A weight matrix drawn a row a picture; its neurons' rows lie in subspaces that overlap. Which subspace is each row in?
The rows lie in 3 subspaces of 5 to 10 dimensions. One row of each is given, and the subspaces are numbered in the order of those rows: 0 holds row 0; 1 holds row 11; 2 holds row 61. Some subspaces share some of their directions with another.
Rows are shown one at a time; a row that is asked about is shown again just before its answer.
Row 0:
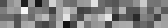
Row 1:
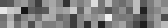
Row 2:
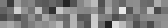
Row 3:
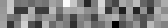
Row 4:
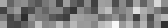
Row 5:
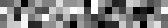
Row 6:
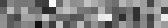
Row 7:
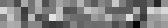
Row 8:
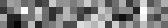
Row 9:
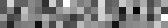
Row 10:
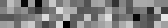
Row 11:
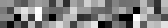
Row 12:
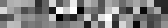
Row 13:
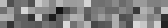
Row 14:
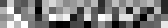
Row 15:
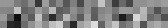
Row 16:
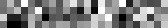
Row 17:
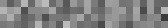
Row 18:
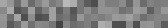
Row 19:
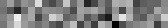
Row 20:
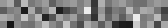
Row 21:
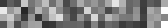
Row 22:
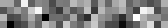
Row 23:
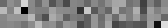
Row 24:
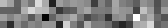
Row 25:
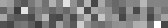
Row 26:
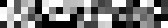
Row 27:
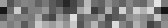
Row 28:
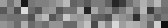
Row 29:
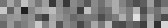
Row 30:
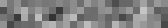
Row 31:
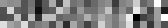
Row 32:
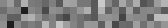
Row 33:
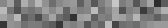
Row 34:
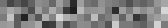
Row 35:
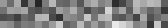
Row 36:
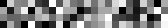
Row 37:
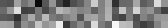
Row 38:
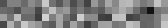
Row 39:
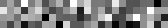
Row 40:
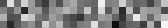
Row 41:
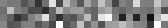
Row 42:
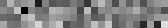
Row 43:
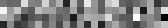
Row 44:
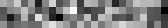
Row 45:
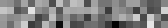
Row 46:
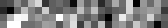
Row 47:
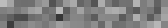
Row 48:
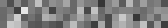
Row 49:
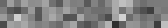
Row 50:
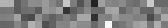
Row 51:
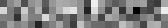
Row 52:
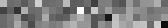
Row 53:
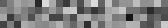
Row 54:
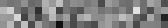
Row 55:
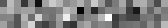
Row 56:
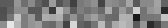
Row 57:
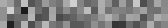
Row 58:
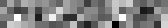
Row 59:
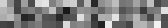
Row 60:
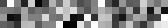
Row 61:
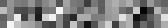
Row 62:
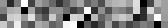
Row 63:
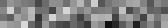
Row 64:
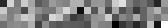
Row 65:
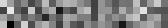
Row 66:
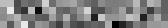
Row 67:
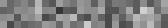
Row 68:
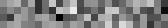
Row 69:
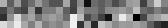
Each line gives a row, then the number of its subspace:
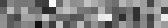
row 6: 0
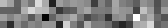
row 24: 1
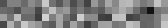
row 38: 2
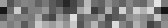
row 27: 1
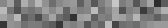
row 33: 0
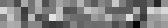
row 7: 2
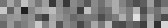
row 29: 0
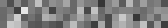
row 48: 0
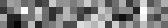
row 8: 1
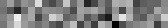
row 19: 2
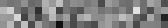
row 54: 1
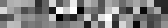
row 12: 2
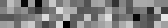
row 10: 0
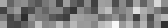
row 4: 1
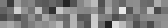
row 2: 1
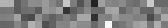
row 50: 1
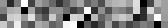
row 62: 0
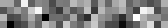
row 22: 1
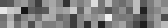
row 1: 1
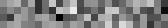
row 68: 2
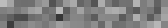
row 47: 1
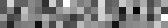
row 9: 0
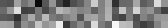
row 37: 0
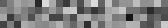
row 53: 2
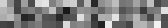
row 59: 0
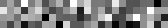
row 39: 2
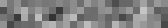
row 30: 2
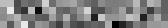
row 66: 1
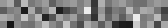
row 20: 1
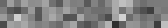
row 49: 2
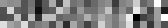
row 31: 1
